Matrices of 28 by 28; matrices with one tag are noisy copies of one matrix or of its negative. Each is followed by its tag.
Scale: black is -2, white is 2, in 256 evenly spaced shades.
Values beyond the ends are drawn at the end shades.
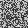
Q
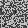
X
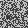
Q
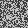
Q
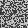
X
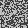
X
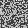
X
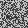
Q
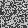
X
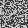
X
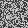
Q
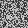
Q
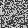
X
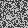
Q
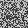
Q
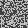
X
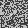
X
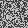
Q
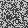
Q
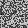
X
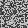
X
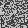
X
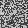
X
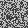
Q
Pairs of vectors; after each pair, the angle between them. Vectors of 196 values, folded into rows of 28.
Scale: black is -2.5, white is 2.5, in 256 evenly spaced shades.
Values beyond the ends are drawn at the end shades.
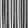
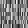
partly opposed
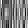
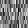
orthogonal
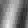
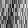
partly opposed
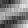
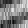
nearly parallel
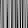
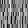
partly aligned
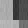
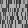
orthogonal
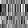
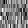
orthogonal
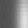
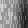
nearly opposite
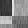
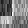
nearly parallel
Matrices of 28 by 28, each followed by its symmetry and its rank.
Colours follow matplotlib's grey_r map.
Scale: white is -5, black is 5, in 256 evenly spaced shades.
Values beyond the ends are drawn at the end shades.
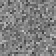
neither, full rank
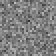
neither, full rank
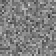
neither, full rank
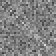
symmetric, full rank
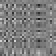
neither, rank two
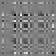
symmetric, rank two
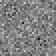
symmetric, full rank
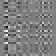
neither, rank two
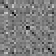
symmetric, rank five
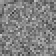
symmetric, full rank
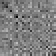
symmetric, rank five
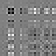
symmetric, rank two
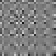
symmetric, rank two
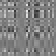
neither, rank two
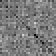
symmetric, rank five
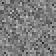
symmetric, full rank
